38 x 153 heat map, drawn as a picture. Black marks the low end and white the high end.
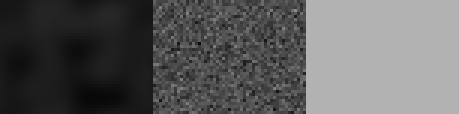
It is made of 1 by 3 panels. Panel 1,1: very low, smooth, faint in contrast. Panel 1,2: low, fine-grained. Panel 1,3: high, flat.
